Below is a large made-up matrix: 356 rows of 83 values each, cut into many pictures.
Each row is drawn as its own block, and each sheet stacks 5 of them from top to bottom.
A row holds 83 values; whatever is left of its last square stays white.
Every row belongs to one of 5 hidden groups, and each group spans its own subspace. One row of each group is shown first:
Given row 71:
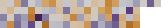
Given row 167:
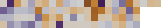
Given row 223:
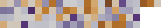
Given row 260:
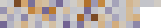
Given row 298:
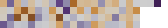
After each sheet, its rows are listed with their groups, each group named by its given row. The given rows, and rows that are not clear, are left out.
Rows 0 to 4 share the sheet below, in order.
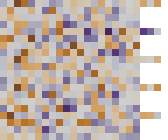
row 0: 260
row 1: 223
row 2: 260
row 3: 260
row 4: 167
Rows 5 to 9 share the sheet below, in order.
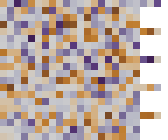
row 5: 260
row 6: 223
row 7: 223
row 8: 167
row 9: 223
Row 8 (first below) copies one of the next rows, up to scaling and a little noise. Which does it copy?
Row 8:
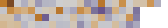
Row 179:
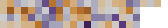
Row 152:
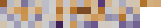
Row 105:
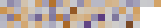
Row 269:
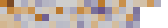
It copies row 269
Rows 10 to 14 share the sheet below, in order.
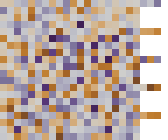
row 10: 298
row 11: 260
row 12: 298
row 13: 223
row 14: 260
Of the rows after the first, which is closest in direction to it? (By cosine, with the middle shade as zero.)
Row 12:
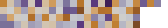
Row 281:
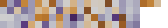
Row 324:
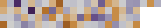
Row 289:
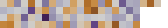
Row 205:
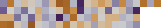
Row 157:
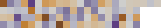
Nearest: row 324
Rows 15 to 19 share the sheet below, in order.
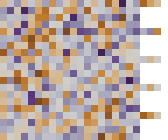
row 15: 223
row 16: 71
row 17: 71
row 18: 71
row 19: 223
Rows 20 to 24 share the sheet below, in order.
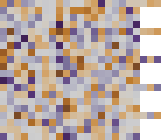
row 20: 167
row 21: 298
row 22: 298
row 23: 260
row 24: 260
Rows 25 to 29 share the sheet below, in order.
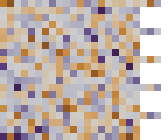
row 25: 167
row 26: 223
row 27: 167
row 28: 260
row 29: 71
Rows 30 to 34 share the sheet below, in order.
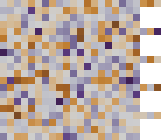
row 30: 223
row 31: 298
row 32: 71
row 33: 298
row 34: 260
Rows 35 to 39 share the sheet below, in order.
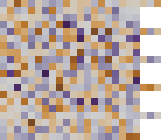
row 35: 260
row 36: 298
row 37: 298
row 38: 260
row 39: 71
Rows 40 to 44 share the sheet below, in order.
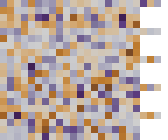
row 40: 223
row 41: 167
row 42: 71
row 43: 298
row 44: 223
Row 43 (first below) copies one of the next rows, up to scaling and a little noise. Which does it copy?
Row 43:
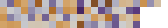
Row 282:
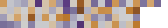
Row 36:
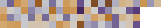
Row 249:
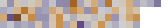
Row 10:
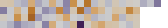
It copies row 36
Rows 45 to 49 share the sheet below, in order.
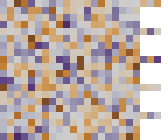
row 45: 260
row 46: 71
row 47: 298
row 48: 223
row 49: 71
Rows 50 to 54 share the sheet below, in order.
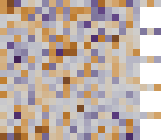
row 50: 167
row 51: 260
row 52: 260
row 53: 298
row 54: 71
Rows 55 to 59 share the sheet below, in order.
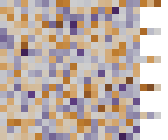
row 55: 260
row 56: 223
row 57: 167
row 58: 223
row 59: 167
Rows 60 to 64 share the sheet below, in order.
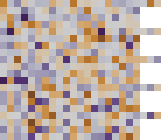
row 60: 223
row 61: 167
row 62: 71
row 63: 71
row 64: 71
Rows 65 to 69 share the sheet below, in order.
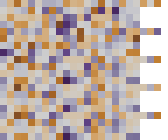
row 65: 260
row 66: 298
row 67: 260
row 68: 260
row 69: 260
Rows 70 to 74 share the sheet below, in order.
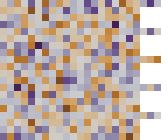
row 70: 223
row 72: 260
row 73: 260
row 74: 71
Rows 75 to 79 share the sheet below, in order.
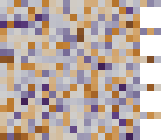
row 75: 71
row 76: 298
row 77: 167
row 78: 223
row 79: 71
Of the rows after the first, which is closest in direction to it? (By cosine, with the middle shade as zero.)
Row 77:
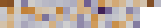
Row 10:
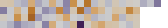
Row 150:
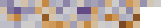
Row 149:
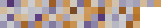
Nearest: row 10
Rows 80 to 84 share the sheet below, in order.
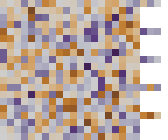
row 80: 71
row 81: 223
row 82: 223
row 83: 260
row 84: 223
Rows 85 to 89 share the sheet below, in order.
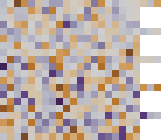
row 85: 260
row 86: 167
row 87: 298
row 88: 298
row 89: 223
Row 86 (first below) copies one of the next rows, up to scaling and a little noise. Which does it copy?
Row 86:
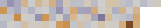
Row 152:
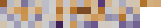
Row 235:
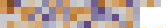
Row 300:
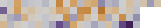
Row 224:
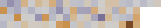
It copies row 224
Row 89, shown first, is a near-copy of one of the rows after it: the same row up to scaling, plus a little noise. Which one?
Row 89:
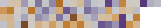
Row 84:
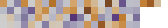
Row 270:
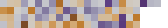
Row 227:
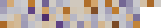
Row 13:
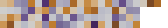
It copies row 270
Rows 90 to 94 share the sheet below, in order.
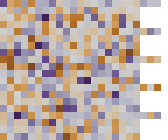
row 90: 223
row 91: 71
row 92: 167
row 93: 260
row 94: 260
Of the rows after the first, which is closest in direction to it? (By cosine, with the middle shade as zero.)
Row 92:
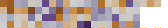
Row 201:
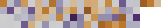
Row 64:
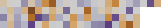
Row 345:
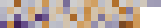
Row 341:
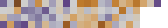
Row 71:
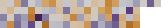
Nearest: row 64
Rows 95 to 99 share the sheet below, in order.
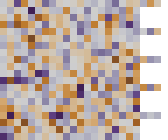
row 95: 71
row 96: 71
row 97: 71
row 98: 298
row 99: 298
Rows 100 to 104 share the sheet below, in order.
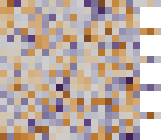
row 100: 167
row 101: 223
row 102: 167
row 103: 260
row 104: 71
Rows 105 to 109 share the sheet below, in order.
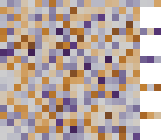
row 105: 167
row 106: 298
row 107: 223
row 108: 260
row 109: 223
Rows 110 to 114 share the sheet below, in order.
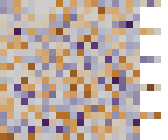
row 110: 167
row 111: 260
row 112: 223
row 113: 223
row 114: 298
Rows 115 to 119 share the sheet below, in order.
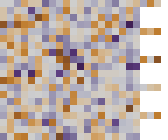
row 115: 71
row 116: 260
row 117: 298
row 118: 167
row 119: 260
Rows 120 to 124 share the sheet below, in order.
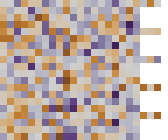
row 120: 71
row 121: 167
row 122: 260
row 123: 260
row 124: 260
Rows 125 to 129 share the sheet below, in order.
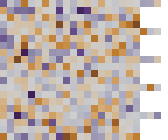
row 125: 167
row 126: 223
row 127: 260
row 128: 71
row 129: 260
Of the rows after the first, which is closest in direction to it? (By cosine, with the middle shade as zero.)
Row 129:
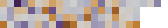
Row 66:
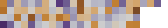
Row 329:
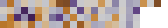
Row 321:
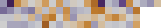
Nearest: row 321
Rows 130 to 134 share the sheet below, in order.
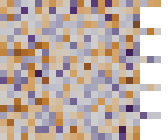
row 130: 298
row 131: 71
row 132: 71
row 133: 71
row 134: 223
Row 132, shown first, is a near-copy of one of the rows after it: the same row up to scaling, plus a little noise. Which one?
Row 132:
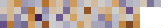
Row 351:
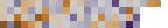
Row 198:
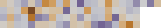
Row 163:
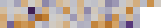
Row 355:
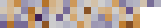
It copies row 355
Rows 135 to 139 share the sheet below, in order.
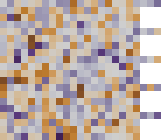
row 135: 298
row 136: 71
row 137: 71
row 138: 298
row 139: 260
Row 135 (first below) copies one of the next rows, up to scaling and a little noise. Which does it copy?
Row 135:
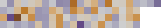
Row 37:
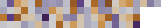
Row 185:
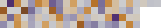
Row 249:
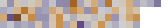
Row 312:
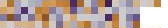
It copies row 249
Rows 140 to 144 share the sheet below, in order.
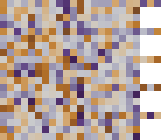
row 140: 298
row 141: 71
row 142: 298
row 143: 298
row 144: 298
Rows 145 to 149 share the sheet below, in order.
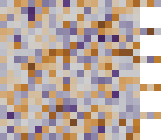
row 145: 71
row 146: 167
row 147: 71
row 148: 260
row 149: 167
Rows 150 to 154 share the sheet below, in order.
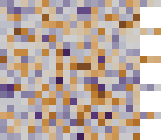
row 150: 167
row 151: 260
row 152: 167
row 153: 167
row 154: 298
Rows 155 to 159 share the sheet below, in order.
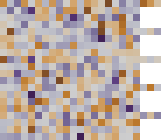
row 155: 223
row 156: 167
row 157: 223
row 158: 71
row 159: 298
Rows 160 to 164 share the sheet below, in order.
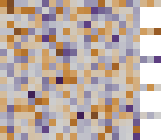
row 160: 167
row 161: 260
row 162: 260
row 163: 71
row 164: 298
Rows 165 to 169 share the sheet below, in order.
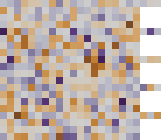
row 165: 167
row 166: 223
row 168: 223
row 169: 260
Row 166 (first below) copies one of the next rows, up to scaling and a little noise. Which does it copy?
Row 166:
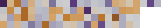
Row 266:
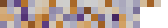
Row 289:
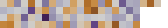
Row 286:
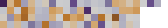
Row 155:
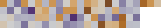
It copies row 286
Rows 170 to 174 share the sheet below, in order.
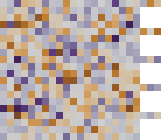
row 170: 71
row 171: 260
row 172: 260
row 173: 71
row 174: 260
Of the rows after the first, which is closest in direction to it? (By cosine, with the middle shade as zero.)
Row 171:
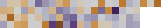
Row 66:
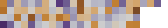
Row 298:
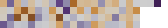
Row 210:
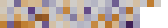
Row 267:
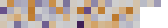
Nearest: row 210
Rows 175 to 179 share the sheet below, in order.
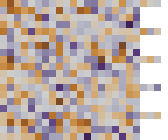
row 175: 167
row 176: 223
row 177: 167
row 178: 298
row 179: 167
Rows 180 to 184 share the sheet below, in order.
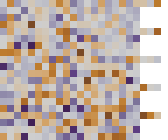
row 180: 298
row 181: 298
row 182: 167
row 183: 223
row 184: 223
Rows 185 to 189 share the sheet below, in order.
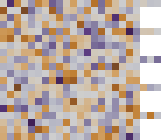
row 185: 298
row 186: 167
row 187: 260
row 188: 71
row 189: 71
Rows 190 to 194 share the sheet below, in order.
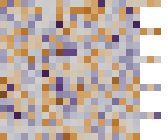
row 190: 167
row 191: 260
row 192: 223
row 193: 298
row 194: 260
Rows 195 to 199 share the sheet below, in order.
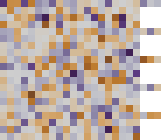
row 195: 223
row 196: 167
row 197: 223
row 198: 71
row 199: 298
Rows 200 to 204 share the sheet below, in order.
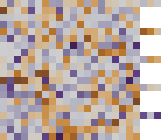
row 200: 298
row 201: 223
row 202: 71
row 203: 167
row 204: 260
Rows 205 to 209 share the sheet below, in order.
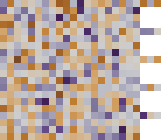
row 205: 298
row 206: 223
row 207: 260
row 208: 223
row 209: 223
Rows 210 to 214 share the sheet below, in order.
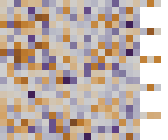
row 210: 71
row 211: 71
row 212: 260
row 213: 71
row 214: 167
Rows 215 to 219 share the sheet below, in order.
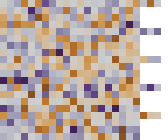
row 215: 71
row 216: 260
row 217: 71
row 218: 223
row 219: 223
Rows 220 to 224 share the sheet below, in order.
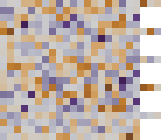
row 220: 223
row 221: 167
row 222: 167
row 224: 167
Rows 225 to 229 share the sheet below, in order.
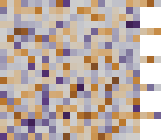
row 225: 167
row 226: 260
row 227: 223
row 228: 298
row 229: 71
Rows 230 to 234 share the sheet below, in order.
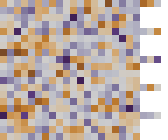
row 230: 223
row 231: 71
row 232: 298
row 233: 71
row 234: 223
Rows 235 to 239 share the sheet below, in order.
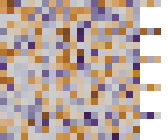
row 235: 167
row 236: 298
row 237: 298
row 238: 167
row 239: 223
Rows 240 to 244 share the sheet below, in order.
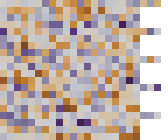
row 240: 167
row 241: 223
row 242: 71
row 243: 260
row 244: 167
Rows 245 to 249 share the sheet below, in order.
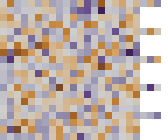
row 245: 167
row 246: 71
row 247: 167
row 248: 223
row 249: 298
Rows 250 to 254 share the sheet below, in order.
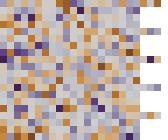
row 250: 298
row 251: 71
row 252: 167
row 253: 260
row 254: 71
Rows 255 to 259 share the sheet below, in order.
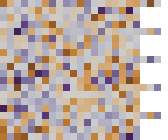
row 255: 167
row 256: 260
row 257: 71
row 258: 71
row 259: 71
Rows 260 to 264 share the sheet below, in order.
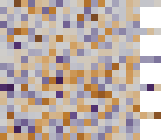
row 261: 260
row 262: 260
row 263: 167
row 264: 298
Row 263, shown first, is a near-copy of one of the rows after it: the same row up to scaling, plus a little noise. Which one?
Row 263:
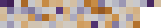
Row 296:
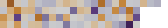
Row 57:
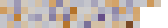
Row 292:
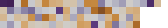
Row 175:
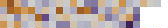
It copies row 292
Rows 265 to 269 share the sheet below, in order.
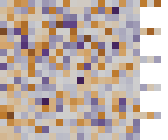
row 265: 260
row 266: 223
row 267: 298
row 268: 223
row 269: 167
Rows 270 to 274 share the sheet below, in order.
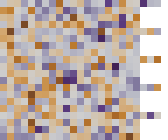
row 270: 223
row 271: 167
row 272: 260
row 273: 71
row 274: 71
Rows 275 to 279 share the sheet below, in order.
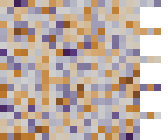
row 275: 260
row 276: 260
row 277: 167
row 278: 298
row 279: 71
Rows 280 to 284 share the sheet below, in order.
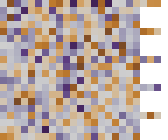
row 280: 298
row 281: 223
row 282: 298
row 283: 298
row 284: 223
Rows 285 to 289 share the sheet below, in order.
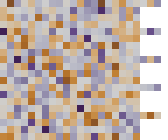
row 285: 167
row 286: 223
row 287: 260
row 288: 298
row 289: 223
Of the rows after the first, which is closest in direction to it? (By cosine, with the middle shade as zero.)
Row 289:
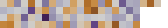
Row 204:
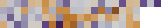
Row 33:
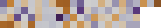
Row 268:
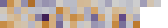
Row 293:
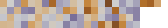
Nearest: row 293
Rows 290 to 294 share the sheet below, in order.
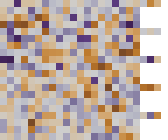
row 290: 71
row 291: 167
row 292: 167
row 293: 223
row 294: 71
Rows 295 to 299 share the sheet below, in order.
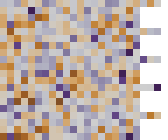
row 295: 71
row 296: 167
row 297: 223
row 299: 71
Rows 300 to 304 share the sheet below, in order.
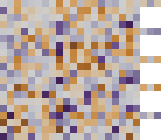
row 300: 167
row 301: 260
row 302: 167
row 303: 260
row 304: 298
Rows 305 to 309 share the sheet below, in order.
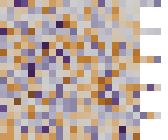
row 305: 260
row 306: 223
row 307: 71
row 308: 260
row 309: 223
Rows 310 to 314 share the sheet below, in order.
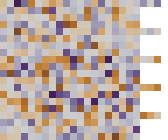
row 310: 260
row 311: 260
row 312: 298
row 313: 260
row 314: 223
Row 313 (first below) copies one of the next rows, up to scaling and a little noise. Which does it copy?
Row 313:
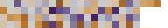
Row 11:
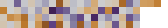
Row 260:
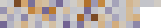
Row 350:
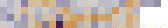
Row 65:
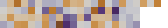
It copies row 11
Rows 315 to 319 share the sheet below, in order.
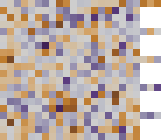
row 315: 260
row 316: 223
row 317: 167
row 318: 260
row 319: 223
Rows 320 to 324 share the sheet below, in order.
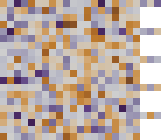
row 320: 260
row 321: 167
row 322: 71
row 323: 167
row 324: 260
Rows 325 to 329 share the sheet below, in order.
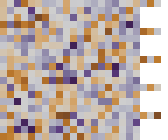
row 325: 71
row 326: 223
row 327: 260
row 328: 260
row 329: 298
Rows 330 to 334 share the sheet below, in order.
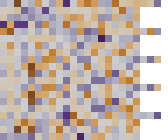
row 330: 71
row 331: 167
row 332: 71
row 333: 71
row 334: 298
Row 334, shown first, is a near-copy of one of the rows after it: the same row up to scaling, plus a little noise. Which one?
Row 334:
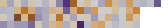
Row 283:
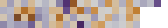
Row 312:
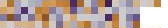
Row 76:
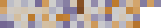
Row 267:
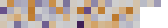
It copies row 283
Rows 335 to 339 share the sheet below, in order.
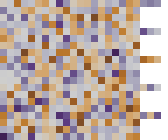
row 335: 260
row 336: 223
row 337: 223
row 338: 71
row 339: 298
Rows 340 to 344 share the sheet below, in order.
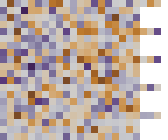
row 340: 298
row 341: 71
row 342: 71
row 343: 71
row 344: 260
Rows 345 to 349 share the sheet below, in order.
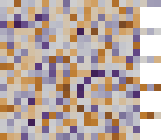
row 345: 71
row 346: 298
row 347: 167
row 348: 298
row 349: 223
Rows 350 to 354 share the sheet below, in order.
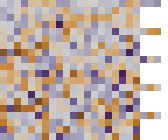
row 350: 260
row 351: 71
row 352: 223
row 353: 71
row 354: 298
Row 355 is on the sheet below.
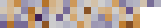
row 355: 71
